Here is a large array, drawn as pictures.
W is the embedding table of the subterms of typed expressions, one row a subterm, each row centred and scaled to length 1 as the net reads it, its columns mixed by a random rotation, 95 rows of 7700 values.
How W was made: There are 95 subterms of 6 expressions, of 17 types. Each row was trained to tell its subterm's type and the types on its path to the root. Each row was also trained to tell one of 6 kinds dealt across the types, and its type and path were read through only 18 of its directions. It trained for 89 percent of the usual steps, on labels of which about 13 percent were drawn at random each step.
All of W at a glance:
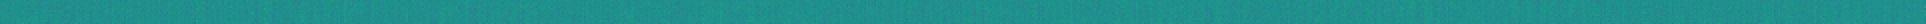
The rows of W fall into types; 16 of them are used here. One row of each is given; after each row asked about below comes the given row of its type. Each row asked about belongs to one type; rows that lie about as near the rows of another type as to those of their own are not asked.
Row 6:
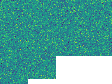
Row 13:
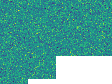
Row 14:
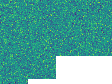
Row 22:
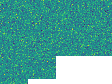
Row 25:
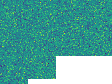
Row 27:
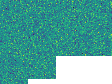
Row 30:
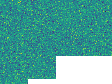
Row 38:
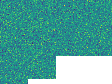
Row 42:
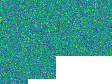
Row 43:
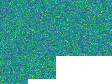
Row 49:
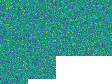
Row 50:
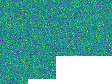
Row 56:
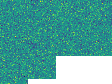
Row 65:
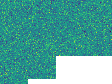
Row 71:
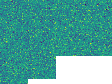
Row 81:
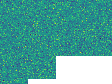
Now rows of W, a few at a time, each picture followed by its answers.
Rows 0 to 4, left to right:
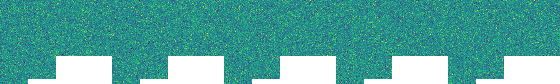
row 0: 81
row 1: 71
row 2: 22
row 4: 22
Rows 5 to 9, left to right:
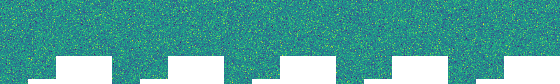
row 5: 25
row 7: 27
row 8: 27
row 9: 49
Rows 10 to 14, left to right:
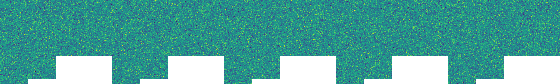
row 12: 42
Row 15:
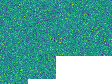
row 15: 38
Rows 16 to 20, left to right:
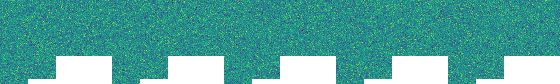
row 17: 27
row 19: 71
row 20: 13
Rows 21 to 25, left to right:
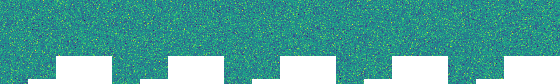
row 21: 22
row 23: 50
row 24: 71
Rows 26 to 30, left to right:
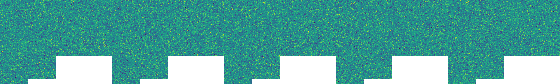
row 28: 81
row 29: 38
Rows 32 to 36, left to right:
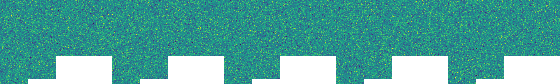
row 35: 14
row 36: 13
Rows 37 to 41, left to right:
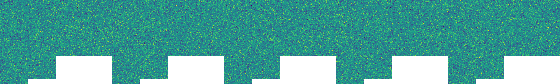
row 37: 25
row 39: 65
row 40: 38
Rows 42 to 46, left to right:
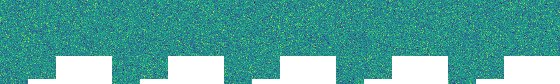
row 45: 25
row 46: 25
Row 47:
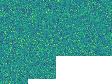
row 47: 22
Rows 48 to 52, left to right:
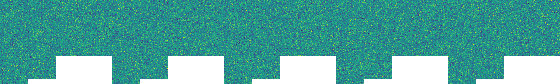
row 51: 42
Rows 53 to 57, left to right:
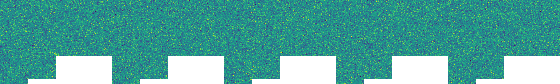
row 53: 71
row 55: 42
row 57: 22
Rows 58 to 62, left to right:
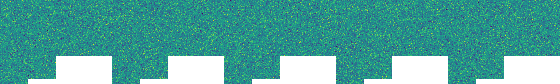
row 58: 13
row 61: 25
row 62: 42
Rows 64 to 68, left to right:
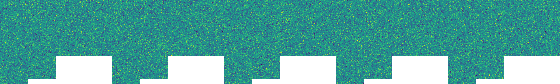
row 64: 14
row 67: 22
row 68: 13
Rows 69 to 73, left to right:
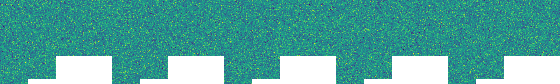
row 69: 13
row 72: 43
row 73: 65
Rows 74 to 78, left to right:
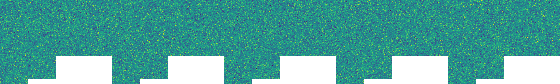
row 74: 30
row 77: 65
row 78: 65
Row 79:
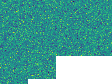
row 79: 43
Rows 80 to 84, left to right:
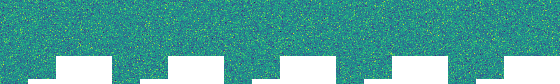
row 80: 14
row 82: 42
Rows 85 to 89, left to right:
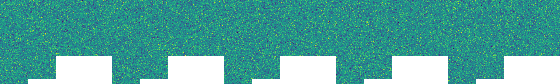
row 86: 65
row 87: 65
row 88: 38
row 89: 49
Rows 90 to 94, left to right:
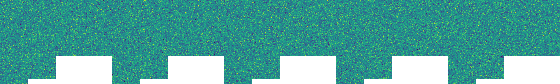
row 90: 25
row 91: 38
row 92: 42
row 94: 38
